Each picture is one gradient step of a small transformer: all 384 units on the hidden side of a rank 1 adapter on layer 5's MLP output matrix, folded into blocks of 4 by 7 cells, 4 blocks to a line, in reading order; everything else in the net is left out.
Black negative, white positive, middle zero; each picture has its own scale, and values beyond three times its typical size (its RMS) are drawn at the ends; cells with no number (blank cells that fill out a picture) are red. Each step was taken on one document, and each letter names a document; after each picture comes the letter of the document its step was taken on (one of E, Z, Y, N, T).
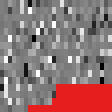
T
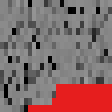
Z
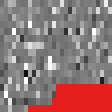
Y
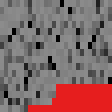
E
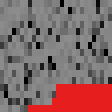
E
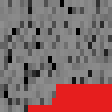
E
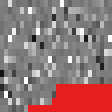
T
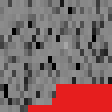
E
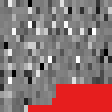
Z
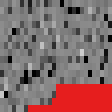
T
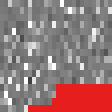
Z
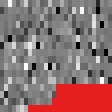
Y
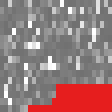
Y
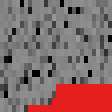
T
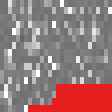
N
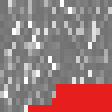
N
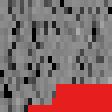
N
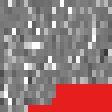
Y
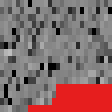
Z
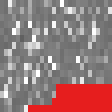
N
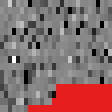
Y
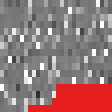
E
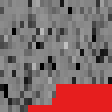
E
